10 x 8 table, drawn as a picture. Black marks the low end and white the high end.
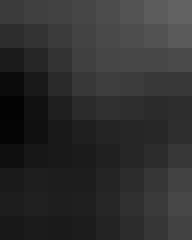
The ninth with the lowest average is the middle left. The ninth with the highest average is the top right. Values rise toward the top right. Overall the values sit about 20% of the way up the scale.
